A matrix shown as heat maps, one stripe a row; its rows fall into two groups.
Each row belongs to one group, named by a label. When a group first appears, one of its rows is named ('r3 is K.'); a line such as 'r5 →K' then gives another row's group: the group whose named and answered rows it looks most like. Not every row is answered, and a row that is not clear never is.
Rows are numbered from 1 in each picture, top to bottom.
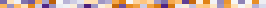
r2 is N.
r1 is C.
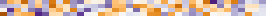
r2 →C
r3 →N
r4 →N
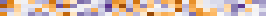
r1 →C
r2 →C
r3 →C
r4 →N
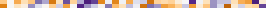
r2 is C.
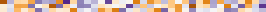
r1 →N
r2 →C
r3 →N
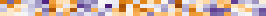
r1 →N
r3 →C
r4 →C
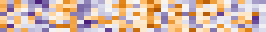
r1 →N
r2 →N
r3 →N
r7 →N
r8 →C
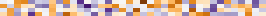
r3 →C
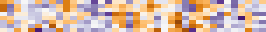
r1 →C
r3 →N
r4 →C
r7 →C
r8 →N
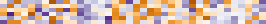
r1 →C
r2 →C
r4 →N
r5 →C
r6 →C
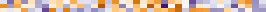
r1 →N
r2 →N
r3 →C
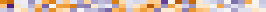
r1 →C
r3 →C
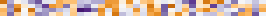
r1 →N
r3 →N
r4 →N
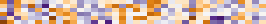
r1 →N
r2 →N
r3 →C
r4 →N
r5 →C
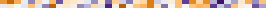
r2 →C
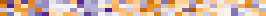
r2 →N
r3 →C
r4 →N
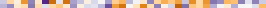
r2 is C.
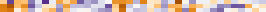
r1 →N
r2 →C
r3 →C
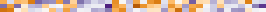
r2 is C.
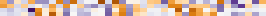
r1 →N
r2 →C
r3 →C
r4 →C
